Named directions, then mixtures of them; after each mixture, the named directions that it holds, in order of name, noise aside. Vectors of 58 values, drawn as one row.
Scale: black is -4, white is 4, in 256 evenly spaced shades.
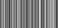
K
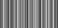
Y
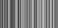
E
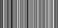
E, K, Y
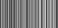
E, K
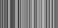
E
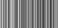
E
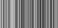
E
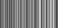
E, K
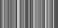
K, Y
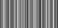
Y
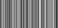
K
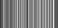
E, K, Y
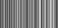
E, K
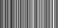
E, K, Y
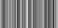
K, Y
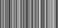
K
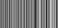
E, K, Y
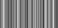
K, Y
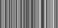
K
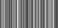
K, Y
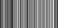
E, K, Y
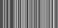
E, Y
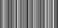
K, Y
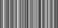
Y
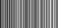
E, K
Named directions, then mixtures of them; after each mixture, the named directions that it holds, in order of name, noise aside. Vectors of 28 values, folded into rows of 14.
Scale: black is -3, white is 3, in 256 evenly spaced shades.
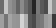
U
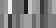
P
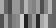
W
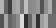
W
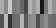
P, W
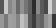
U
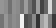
U, W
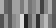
W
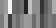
P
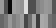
P, W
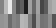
P, U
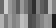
U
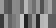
W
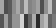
W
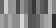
U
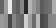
P, W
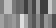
P, U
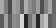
W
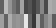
U, W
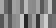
W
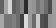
P, W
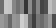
P, U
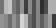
P, U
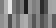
P, U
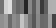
P, U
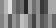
P, U
